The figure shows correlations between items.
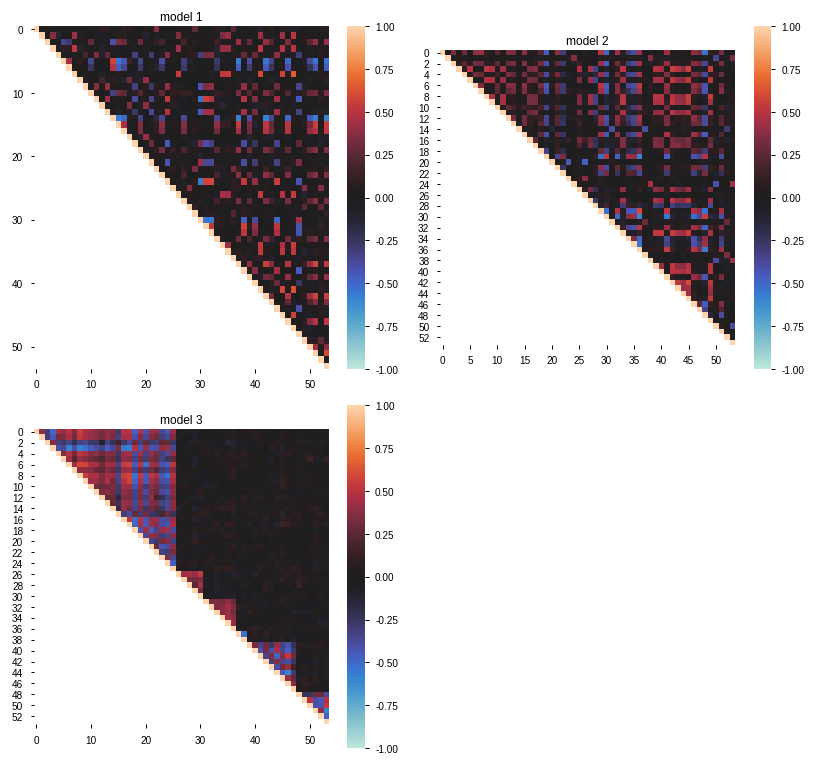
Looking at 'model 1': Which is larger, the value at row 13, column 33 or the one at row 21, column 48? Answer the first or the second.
the second
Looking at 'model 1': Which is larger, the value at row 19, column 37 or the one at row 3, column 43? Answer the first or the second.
the first
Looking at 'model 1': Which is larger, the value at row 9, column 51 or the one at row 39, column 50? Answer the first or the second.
the second
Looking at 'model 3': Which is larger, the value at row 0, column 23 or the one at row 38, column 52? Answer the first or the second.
the second
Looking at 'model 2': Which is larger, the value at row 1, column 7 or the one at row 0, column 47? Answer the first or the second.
the second
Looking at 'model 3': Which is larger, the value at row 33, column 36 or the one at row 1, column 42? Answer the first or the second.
the first
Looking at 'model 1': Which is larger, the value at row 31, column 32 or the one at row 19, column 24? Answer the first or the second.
the first
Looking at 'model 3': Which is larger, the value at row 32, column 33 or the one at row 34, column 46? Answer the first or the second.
the first
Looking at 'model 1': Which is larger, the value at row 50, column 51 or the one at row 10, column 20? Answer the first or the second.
the first
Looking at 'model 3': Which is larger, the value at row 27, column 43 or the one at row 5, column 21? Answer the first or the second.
the second
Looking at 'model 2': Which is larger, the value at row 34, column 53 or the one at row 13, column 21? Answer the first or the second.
the second
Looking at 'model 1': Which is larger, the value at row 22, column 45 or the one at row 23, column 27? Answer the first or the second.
the second
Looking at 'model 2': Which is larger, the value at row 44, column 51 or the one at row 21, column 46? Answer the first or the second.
the second
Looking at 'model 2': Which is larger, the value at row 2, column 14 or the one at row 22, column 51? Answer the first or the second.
the first
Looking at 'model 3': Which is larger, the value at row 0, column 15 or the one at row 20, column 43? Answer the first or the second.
the second
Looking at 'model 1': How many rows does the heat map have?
54
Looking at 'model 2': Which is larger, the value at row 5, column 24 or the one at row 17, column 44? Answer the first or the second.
the second
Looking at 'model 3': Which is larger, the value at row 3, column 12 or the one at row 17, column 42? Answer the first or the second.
the second
